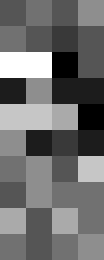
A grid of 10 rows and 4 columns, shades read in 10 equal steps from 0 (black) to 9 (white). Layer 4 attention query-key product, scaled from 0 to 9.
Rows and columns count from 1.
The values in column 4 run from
0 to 7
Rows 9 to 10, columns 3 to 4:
6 4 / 4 5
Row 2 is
4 3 2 3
